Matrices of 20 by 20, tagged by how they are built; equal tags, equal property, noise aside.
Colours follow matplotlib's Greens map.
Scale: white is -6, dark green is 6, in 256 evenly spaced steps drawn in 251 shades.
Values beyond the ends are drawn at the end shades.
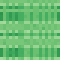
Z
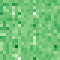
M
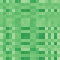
Z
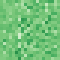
M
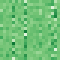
M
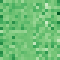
M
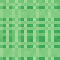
Z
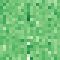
M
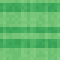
Z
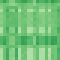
Z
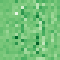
M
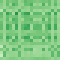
Z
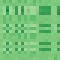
Z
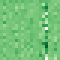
M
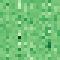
M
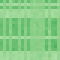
Z
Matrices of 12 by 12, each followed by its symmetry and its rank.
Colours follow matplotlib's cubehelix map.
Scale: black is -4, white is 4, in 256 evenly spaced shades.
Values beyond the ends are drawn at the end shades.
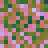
neither, full rank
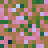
neither, full rank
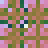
symmetric, rank two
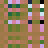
neither, rank one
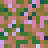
antisymmetric, full rank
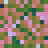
antisymmetric, full rank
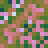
symmetric, full rank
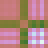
symmetric, rank one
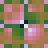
symmetric, rank two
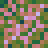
symmetric, full rank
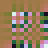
symmetric, rank one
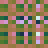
neither, rank one
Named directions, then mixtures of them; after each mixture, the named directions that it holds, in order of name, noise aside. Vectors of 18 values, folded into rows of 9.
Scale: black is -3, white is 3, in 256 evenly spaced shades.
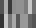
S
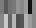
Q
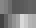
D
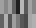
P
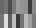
Q, S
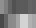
D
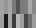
Q, S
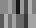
P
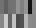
Q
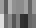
D, S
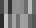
S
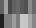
D, S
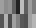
P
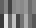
Q, S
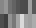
D, Q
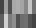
D, S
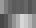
D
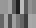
P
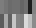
D, Q
